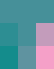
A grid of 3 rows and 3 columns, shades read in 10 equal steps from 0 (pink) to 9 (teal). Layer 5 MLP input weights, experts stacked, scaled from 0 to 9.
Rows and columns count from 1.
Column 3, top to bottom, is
7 2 0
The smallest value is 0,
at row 3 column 3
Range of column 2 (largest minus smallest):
1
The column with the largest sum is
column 1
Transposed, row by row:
7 8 9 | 7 7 6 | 7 2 0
